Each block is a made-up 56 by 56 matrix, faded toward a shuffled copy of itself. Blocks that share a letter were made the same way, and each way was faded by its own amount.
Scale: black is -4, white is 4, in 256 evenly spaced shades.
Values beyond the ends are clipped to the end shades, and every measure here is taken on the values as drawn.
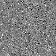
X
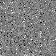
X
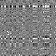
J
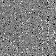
X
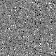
X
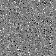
X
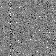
X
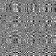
J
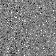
X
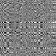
J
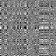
J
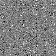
X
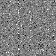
X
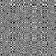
J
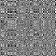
J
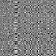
J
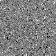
X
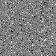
X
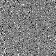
X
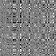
J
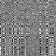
J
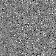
X
